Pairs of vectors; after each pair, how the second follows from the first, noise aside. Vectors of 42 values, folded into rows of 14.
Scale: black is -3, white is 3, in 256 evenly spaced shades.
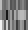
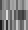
negated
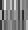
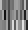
reversed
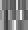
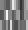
reversed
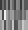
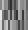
shuffled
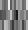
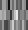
negated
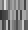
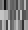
negated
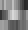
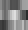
reversed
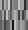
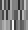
negated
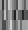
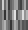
negated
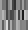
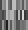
negated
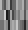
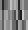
reversed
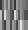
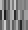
negated
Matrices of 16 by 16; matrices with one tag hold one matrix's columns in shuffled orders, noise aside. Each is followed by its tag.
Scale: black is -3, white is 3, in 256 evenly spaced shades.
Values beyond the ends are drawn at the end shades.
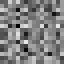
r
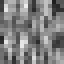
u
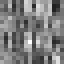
u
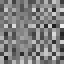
r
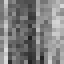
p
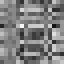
r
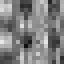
u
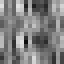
u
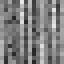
p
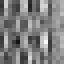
u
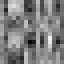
u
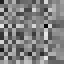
r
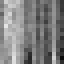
p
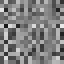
r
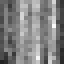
p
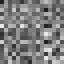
r
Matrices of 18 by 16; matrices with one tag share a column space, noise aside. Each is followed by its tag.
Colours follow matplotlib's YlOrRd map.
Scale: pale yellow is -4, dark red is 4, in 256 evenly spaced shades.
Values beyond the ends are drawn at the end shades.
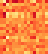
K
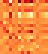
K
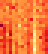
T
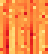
T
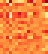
K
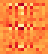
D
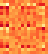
D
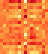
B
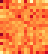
B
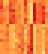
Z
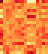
B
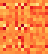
D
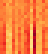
T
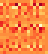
D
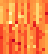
Z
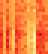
T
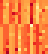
Z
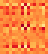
D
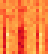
T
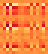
D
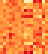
B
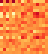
K
